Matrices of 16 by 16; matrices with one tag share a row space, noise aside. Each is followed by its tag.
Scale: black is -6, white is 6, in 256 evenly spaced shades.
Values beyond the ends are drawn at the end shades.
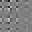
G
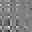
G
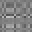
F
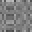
F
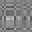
F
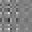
G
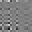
G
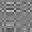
F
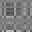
F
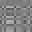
F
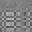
F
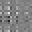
G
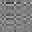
F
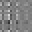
G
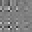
G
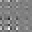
G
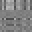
F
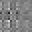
G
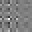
G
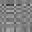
F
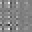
G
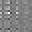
G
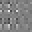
G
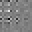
G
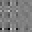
G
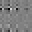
G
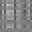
F
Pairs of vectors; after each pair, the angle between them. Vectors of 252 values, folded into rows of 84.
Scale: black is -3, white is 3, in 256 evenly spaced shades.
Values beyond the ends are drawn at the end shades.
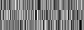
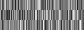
nearly opposite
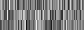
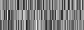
nearly parallel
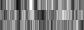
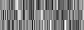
partly opposed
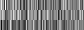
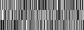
partly aligned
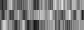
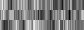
nearly opposite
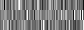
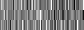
orthogonal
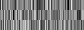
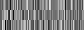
partly aligned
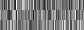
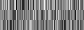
nearly opposite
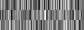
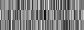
nearly opposite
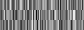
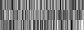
partly aligned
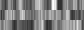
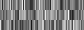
partly aligned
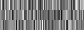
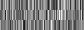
partly opposed
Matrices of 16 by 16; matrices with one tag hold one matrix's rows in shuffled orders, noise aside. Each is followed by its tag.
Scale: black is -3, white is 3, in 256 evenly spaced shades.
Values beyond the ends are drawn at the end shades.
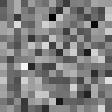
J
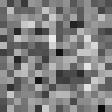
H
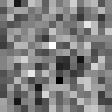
H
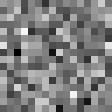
J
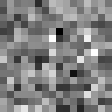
H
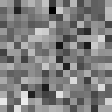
J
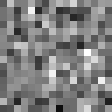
H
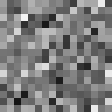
J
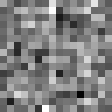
H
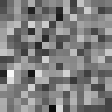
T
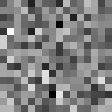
T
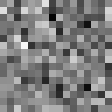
J
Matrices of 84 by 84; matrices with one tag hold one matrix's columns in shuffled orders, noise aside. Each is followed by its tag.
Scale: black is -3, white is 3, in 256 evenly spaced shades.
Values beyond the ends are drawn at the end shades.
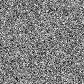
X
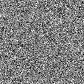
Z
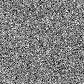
X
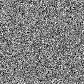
Z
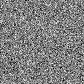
X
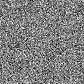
X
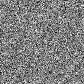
Z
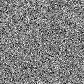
Z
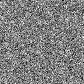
X
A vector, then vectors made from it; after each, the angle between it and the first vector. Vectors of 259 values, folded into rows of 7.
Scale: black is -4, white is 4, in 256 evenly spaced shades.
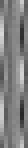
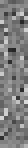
orthogonal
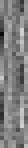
nearly opposite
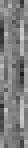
nearly opposite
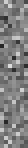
orthogonal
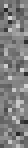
orthogonal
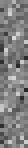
orthogonal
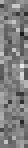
partly aligned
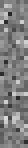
orthogonal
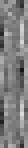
nearly opposite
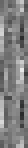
nearly parallel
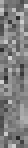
partly opposed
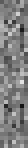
partly aligned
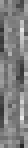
nearly opposite
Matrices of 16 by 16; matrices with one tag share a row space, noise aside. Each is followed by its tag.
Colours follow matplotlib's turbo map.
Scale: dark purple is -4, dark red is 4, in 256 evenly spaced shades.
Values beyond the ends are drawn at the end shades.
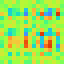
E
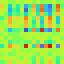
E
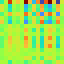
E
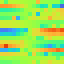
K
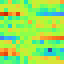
K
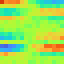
K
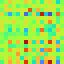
E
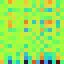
E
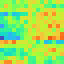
K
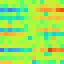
K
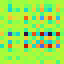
E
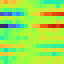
K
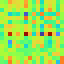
E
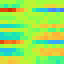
K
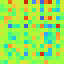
E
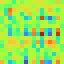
E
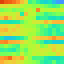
K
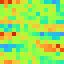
K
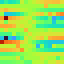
K
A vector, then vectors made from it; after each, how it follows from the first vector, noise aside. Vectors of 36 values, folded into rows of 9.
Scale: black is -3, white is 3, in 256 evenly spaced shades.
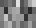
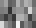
reversed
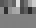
partly zeroed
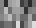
wrapped around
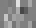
partly zeroed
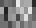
sign-scrambled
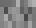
shrunk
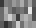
wrapped around
